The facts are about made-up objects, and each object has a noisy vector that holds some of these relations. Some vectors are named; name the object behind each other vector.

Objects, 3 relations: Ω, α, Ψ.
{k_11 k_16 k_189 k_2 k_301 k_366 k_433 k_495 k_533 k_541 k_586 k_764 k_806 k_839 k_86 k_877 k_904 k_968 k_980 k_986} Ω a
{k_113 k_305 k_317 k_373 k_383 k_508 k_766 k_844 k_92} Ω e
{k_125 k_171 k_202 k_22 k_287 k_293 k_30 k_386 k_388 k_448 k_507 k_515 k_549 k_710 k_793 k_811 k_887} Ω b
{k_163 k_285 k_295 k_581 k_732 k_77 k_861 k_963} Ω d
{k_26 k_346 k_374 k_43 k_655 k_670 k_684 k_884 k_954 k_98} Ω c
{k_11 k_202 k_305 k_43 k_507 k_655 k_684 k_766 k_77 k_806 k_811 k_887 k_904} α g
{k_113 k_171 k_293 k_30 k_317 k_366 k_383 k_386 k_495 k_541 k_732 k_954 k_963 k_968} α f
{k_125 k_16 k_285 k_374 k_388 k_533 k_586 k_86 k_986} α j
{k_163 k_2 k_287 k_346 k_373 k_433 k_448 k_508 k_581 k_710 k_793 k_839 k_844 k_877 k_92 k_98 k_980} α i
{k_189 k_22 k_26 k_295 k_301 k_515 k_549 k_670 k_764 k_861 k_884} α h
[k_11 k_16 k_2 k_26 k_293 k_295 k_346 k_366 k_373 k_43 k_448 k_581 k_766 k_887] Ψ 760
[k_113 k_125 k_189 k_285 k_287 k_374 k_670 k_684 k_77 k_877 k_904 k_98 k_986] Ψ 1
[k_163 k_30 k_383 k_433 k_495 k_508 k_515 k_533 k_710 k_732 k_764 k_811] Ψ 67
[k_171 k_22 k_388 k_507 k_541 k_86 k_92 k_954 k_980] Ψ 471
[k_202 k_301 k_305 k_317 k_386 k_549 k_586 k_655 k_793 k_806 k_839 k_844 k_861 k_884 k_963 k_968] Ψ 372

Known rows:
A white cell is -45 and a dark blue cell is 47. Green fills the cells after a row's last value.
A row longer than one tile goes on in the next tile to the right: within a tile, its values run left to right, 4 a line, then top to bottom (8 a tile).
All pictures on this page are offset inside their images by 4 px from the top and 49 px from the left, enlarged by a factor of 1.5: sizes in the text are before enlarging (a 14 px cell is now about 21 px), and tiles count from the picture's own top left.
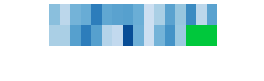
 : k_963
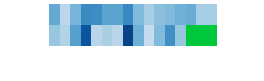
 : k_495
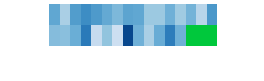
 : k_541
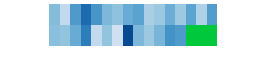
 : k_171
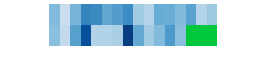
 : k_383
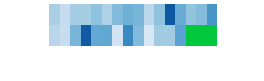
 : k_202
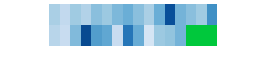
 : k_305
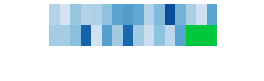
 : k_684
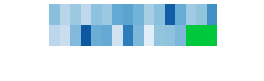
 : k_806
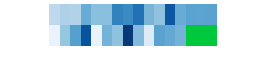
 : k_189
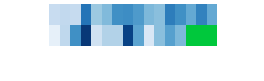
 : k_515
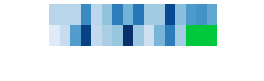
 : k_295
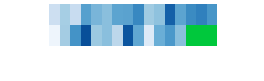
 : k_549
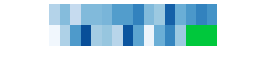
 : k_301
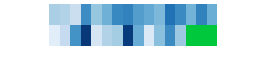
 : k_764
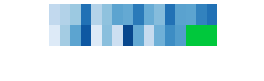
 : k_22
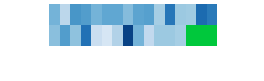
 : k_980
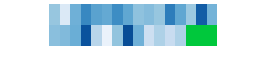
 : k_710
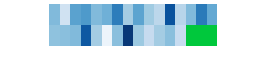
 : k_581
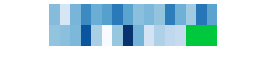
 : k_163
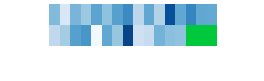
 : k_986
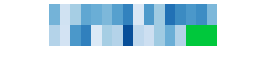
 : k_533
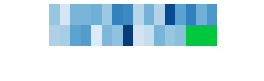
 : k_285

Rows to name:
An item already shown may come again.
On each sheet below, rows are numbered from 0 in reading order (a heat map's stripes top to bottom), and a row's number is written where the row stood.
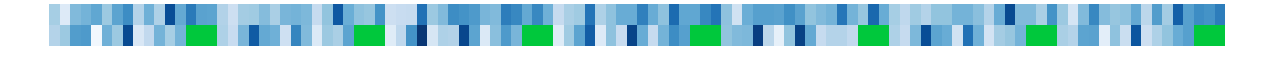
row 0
k_125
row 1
k_202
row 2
k_515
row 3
k_22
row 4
k_508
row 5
k_305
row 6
k_388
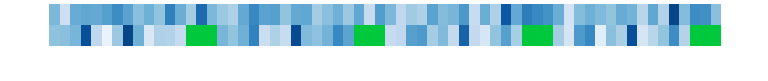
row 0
k_433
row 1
k_954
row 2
k_586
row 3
k_16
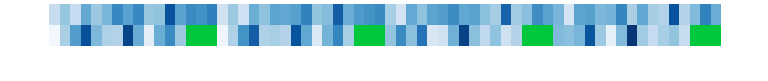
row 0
k_861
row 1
k_884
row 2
k_98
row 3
k_581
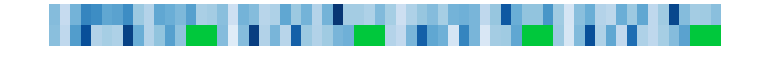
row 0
k_383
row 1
k_766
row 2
k_202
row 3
k_887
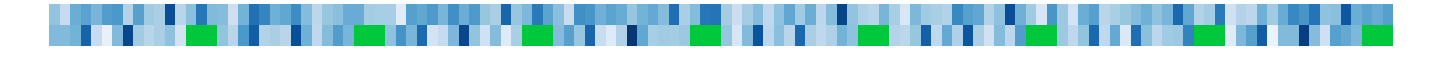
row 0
k_346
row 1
k_30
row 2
k_287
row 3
k_92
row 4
k_43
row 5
k_77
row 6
k_507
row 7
k_670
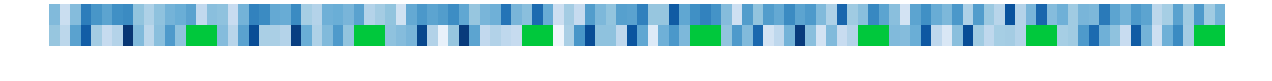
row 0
k_732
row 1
k_383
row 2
k_508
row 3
k_549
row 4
k_877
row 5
k_448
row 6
k_968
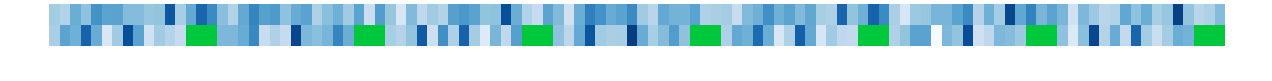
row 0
k_844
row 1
k_954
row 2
k_904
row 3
k_383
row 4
k_793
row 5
k_374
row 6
k_11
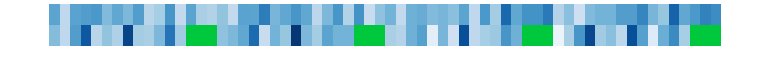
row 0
k_366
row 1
k_113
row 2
k_86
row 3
k_301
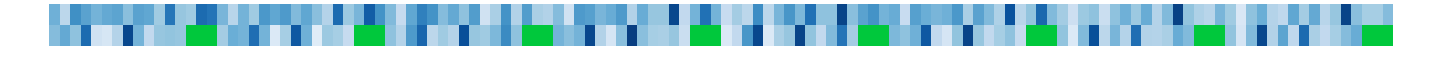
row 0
k_980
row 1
k_839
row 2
k_293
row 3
k_373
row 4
k_26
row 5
k_2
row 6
k_43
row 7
k_887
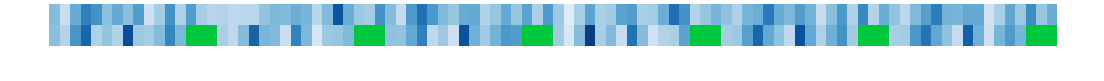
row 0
k_293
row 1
k_655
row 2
k_171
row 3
k_811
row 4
k_317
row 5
k_386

